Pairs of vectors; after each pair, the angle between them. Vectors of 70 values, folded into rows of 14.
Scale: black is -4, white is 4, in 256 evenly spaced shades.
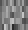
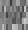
partly opposed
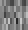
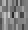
orthogonal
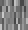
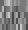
orthogonal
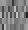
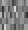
nearly parallel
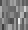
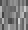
nearly parallel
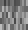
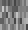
nearly parallel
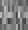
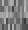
partly aligned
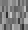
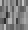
orthogonal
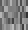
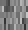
partly opposed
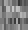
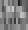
nearly parallel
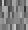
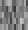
partly opposed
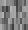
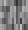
nearly parallel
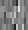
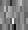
partly aligned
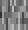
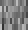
orthogonal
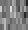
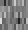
orthogonal
